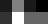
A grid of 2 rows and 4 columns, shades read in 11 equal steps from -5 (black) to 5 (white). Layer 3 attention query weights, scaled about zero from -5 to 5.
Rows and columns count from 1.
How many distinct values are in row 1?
3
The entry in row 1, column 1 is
-4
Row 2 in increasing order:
-3 -1 -1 5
